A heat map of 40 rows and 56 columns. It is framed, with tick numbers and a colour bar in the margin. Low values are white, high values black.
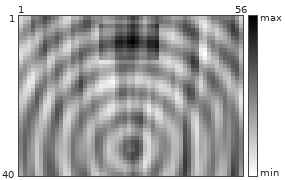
Slope: none. Odd patch: higher, in the top middle. Ninth with the highest average: top middle. Rings: centred on the bottom middle. Ninth with the lowest average: centre.
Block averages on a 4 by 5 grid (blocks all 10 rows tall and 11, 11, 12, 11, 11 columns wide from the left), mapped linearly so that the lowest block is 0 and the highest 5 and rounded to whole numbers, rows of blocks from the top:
11521
00111
10001
21112
